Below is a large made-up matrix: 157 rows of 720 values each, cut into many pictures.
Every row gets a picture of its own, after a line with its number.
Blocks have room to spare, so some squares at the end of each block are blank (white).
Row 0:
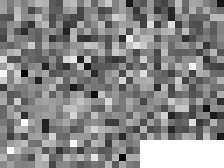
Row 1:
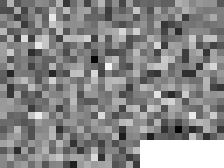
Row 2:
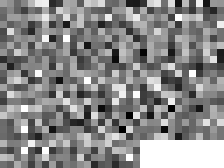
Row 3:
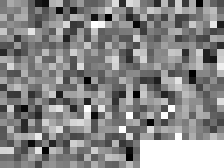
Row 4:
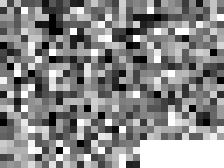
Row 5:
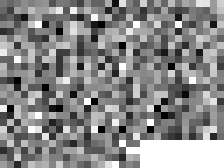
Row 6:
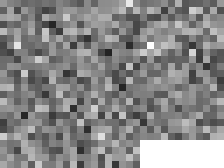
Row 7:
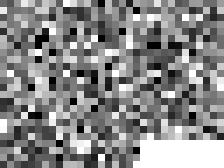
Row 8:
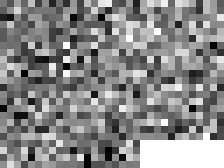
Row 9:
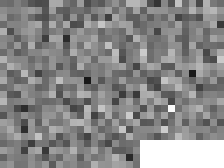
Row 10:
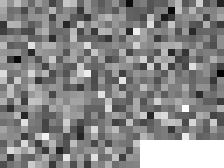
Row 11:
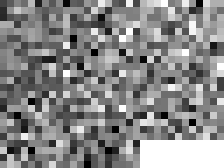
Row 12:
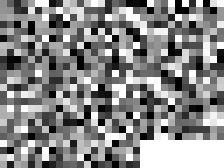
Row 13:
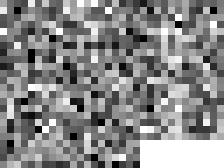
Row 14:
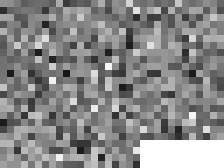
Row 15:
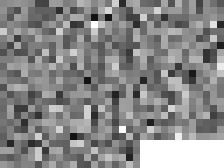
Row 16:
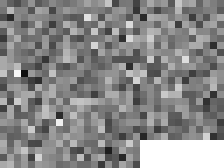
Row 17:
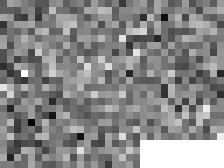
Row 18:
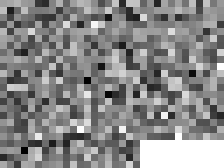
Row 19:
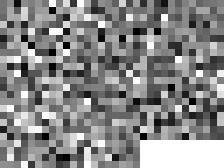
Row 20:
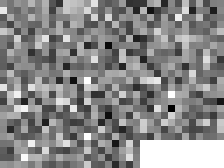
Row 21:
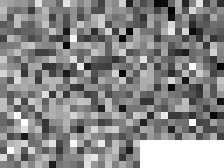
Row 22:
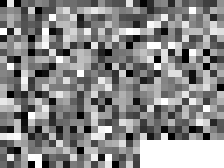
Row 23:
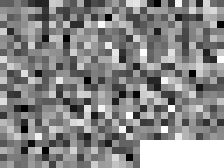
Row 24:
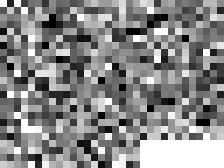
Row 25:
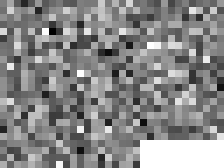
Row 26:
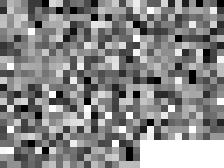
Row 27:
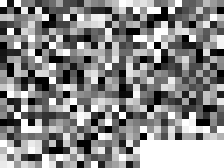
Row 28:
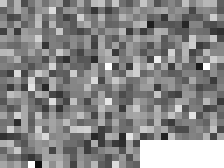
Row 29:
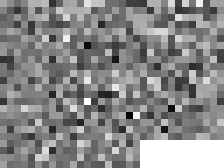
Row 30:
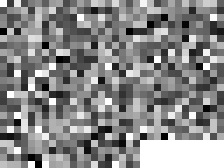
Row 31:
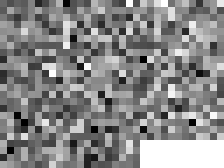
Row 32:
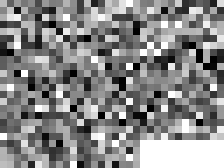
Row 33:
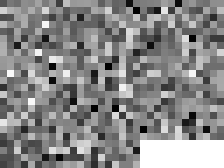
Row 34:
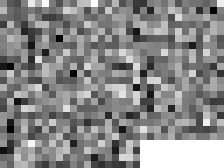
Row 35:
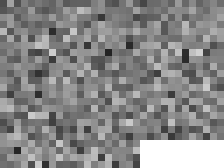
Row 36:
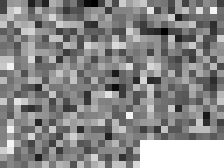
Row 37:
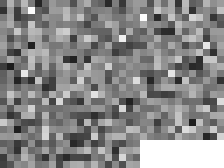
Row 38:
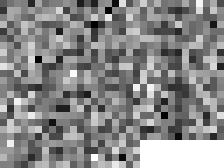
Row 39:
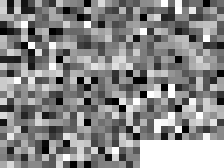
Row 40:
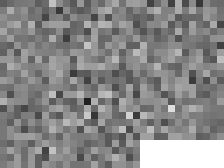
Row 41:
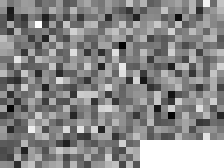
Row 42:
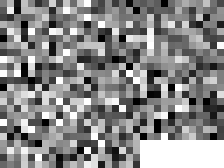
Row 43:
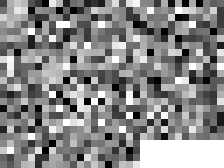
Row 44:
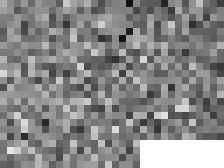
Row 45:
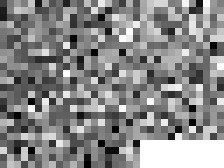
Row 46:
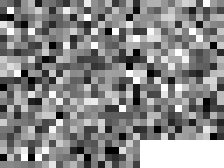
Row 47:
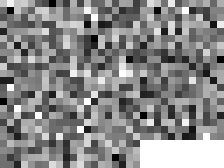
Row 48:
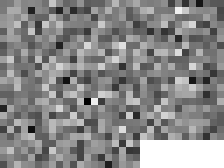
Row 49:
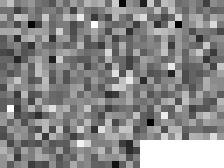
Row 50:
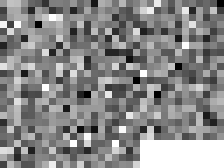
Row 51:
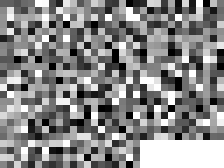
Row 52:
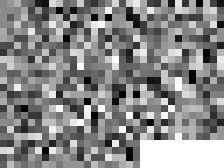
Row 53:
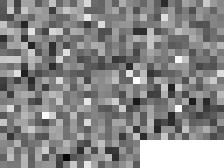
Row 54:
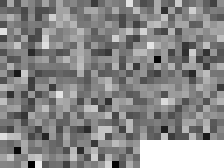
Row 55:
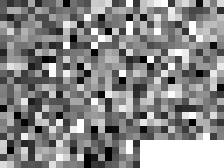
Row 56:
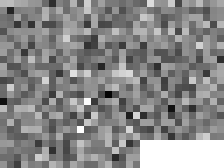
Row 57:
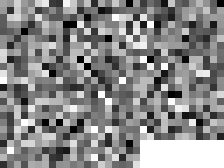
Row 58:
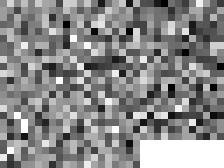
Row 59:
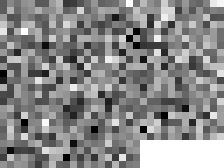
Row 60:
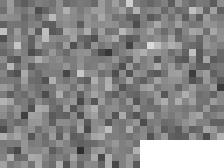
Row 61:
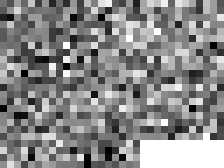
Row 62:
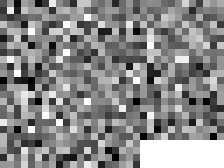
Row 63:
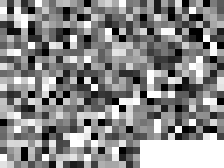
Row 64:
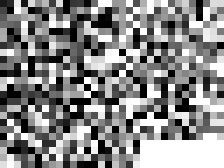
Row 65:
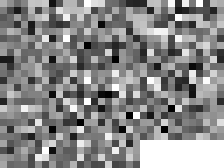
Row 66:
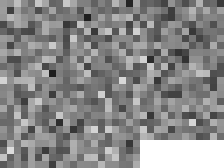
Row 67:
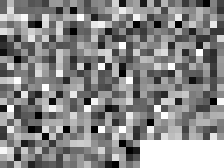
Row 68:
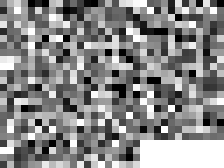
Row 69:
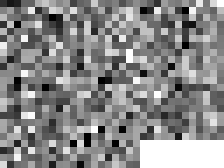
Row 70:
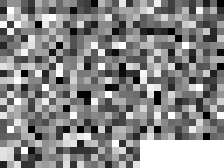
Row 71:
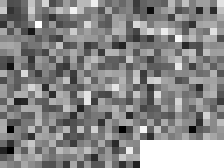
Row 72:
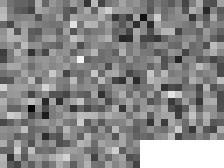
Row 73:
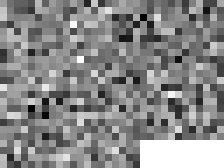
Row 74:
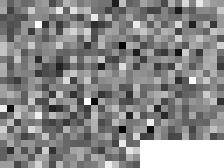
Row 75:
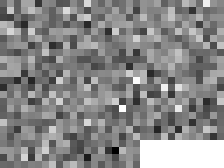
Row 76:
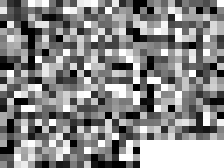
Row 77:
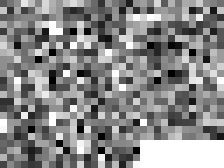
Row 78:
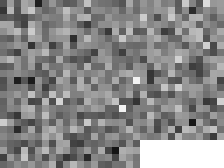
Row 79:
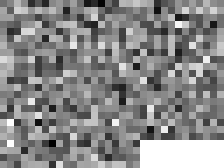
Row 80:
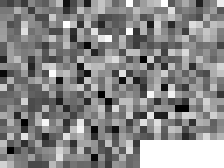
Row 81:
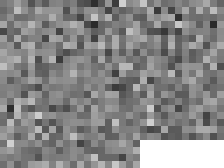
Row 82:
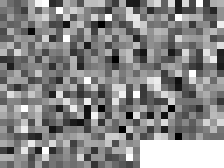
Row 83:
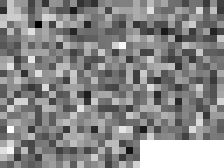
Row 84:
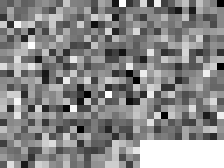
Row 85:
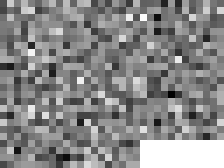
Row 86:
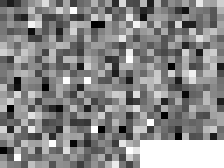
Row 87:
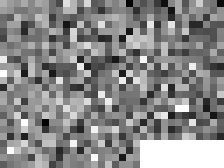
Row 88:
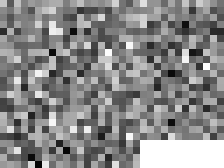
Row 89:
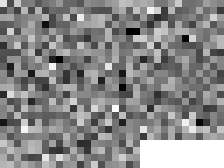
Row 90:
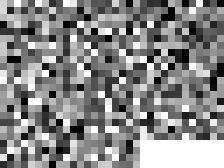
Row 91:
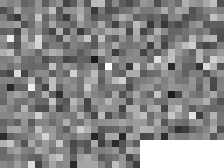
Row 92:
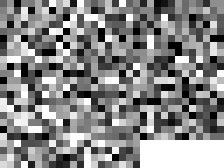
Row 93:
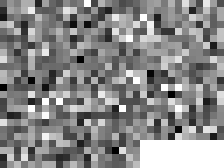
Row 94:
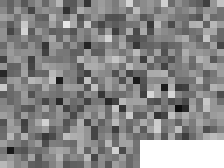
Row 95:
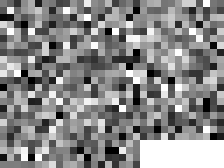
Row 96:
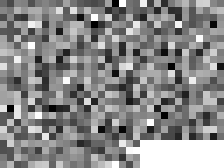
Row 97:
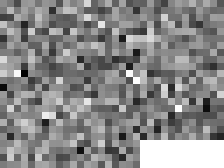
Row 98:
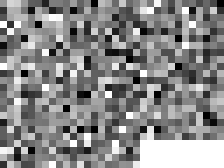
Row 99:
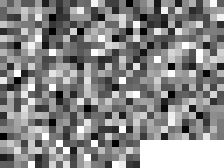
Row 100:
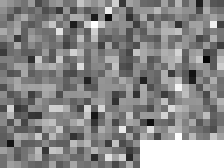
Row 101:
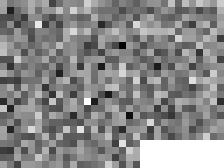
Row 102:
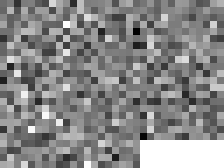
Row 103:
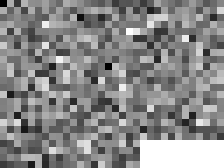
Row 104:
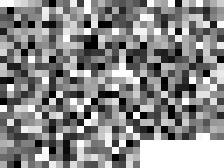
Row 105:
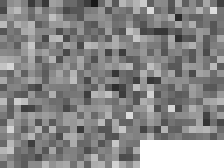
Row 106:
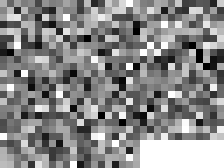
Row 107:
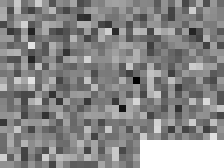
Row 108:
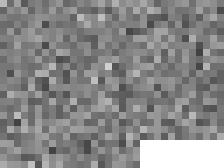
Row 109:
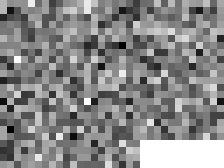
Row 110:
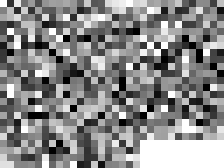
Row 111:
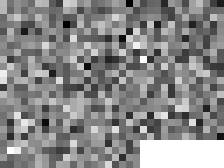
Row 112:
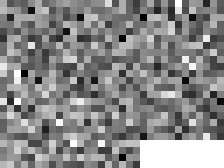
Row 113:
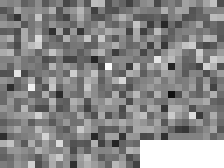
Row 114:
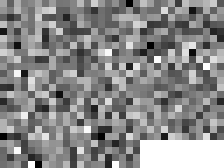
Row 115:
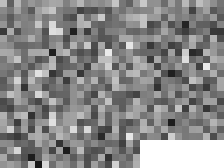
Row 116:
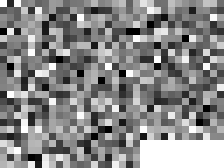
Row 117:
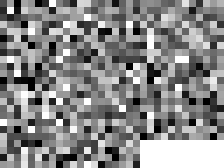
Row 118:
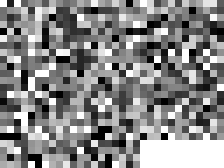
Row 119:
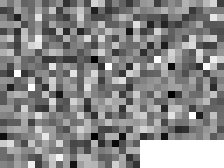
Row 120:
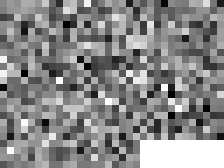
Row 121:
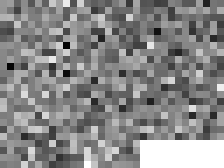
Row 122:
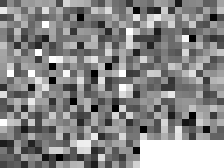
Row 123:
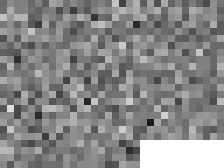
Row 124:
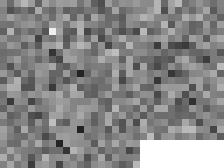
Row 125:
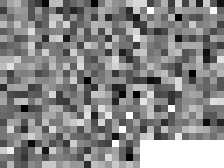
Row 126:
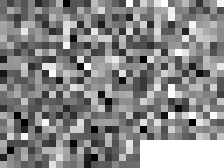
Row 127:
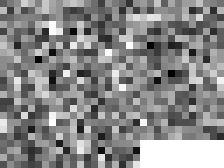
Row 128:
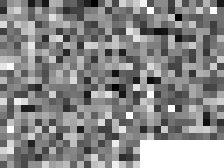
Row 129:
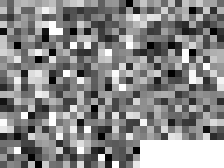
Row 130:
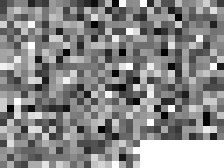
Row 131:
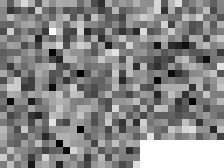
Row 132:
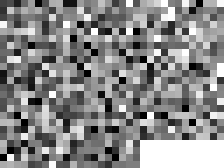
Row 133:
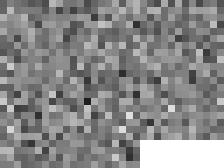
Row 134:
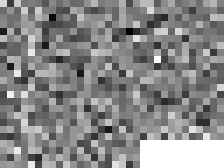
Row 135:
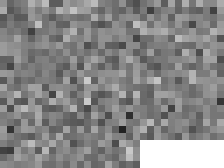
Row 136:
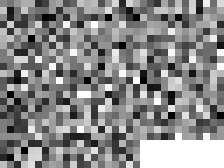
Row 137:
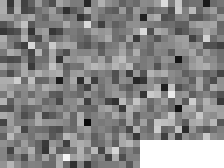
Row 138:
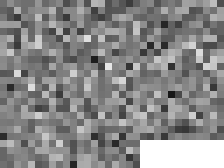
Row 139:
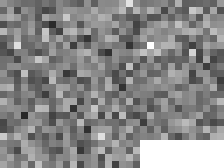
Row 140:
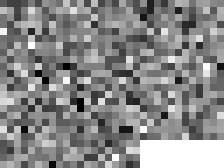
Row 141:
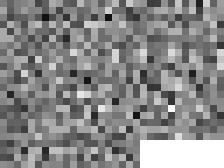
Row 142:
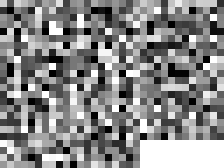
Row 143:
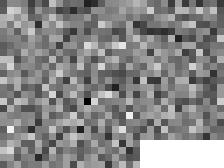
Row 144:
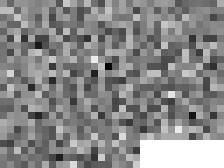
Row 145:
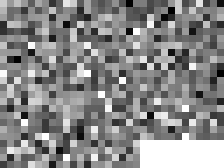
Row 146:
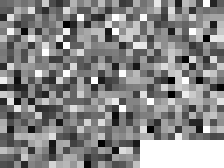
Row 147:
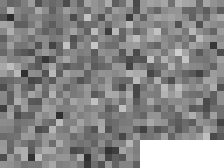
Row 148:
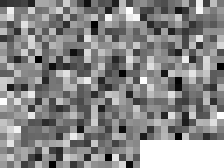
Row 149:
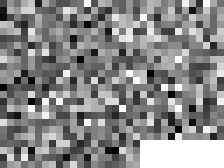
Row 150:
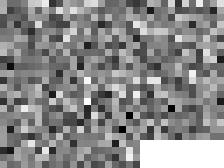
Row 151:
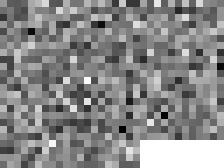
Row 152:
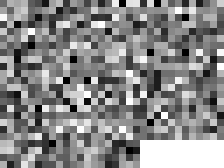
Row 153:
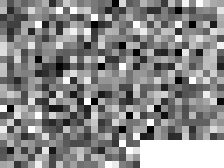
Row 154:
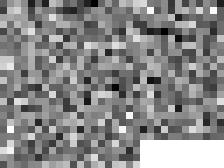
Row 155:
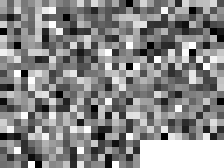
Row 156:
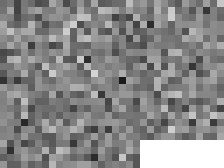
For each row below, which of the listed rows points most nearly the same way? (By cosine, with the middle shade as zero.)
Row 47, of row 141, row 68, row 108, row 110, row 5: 5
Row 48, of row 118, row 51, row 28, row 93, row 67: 67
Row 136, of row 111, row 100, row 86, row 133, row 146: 100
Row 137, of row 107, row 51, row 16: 107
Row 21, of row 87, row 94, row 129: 87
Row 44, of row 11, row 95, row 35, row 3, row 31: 95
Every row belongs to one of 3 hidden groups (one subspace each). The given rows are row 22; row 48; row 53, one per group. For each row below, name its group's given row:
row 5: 48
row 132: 53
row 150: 48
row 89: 22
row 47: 48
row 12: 48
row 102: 53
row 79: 48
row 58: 53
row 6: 22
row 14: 22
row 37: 53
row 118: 22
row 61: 53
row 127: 22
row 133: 48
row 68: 48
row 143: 48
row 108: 22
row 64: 53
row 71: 48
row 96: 48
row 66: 53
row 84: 48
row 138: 22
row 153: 48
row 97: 53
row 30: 22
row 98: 48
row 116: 22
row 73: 53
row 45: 53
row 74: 48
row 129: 22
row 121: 53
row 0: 53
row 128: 48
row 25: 22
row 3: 48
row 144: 22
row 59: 53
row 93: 53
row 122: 22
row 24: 22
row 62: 53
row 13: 48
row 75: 53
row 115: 22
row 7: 22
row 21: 53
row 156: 53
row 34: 48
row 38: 48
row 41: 48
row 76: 48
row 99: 22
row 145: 53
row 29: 48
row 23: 48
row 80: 53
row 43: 48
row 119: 22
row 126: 53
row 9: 48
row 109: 48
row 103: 22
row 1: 22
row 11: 53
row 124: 22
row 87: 53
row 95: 53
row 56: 48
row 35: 22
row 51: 48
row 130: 48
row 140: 48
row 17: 53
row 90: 53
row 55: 53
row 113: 22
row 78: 53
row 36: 48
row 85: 53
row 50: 48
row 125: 48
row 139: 22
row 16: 53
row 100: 48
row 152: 48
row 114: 22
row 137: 53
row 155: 22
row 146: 53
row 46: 53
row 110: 22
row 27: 22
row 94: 53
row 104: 48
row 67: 48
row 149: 53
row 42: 53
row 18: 48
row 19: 53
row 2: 48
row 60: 22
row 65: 48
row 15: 48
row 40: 48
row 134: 22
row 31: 53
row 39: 53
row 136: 48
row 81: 48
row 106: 22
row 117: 53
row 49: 48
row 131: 22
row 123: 48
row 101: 48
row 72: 53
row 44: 53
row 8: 53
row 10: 53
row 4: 22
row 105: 48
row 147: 53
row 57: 53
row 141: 48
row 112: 53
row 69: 48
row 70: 48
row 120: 53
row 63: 53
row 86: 48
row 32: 22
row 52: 48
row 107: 53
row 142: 22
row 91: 22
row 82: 48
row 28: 22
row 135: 48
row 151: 48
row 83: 48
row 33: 22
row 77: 22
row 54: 22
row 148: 48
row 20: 48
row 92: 53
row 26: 48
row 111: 53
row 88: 22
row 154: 48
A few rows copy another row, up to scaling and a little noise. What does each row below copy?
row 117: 62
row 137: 39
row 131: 124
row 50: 98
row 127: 77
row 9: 23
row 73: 72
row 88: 115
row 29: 65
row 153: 74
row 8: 61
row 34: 76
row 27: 89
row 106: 32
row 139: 6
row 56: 104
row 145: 10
